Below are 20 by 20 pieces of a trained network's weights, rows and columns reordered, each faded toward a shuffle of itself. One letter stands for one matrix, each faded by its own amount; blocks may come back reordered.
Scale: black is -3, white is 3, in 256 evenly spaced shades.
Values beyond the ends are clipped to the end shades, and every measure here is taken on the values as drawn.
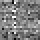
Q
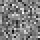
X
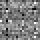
Q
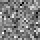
X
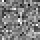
X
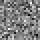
X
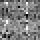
Q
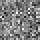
X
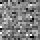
Q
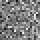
X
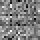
Q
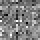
Q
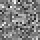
X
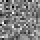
X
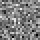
X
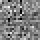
Q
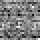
Q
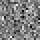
X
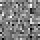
Q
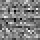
Q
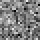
X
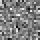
X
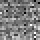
Q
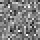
X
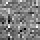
Q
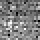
Q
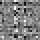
Q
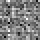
Q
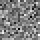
X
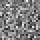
X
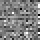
Q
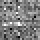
Q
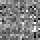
Q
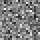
X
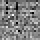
Q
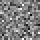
X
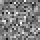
X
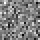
X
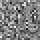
X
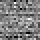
Q
